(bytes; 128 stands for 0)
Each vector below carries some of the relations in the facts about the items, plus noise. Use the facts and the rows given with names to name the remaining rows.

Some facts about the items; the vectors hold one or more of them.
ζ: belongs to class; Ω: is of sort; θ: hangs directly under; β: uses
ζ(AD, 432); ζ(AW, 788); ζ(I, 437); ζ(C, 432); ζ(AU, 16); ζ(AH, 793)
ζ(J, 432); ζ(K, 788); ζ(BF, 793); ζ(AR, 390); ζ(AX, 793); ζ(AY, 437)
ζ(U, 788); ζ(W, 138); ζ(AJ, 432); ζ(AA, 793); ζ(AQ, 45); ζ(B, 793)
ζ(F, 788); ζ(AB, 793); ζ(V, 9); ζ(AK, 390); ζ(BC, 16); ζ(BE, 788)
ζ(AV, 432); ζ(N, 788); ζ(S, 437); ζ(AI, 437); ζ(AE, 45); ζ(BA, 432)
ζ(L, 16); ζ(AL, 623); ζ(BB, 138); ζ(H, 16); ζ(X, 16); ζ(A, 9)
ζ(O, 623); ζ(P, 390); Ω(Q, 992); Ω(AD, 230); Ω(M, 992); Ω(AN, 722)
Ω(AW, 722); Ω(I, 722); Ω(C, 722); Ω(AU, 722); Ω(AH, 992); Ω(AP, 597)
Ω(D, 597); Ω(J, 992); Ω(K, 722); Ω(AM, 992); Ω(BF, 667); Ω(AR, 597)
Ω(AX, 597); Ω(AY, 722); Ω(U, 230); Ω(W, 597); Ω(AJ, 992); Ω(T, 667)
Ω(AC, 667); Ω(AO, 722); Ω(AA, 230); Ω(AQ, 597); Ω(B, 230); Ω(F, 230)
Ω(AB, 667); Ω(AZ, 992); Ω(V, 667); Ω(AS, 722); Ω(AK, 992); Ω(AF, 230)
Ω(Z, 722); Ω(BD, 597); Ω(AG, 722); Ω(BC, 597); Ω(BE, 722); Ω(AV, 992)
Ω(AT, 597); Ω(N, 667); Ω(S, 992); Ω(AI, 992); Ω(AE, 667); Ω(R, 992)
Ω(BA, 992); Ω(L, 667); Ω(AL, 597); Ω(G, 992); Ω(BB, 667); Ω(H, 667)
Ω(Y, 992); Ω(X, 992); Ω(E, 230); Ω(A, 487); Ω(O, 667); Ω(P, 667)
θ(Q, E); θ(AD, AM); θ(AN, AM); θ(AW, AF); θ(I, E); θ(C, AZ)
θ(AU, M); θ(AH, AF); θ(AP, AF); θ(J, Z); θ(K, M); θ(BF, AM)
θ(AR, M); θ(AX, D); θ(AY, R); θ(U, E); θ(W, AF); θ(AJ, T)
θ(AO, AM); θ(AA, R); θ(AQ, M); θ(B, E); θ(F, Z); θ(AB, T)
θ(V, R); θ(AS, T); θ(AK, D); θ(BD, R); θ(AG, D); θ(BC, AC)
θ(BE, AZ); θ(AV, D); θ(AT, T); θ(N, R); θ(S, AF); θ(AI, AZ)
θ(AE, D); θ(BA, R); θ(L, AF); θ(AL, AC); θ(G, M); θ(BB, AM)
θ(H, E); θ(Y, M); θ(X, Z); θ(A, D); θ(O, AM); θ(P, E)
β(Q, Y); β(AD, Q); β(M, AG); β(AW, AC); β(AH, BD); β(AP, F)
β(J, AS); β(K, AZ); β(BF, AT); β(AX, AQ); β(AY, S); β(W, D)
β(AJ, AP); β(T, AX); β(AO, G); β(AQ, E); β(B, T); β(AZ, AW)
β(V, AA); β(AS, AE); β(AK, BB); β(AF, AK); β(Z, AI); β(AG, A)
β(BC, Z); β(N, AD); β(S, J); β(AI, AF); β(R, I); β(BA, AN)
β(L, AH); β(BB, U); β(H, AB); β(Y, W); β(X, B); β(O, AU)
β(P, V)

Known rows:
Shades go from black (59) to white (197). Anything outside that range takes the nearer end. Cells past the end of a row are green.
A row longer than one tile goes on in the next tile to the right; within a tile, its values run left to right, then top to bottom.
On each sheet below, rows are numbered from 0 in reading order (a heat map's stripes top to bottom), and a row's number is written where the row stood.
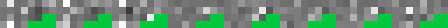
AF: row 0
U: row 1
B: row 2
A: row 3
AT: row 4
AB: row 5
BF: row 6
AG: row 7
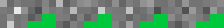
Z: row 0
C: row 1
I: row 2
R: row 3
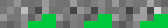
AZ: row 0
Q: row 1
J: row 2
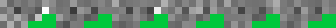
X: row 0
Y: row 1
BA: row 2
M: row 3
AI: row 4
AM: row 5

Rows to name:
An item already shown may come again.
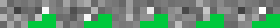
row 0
X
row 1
BD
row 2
BF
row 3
AQ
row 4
AP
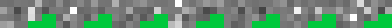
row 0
AE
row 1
BE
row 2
C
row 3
U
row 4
G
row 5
AO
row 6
N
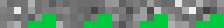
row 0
AG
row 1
BB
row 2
J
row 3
AA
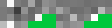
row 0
B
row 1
T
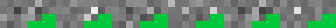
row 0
S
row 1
AT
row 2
W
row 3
C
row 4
S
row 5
AN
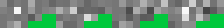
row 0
AG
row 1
AC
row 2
AD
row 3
P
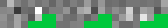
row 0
AX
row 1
M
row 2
O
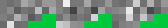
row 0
BC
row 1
E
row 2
P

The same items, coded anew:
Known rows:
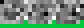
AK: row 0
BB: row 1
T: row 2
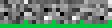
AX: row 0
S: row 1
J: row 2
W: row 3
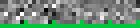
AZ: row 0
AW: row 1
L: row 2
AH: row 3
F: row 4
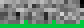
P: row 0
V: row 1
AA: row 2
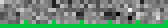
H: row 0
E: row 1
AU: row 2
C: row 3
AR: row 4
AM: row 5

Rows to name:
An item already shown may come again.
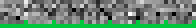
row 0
W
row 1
I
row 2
AY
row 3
AS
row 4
Z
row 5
AC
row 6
AQ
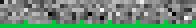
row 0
A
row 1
AN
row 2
V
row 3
AR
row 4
N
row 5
BF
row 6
J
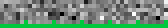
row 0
O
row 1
AU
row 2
AL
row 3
X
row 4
AF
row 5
W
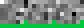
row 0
AE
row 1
O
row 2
AC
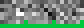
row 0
AI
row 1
BE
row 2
U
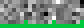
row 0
AD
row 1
BB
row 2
AE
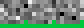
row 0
B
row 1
AB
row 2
AP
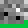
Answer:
BC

